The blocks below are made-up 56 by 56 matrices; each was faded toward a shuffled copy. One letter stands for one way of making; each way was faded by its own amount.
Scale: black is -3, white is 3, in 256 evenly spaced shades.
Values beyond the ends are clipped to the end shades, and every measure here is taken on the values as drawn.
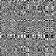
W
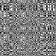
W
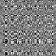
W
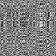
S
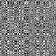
W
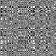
S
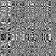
S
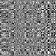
S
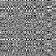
W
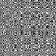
S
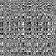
S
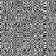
W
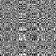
W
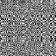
W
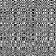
W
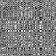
S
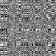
W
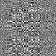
S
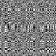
W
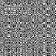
S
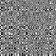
S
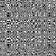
S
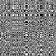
S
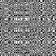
W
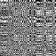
W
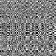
S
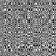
S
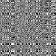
W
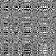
S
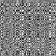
W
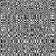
S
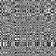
S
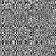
W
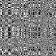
S
